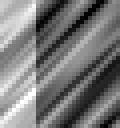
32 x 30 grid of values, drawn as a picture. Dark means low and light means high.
Grain: diagonal, up to the right. Seam: vertical, 30% of the way across, the left part higher. Ninth with the highest average: bottom left.
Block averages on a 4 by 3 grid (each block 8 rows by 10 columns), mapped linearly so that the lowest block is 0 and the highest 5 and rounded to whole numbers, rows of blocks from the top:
501 | 322 | 520 | 511
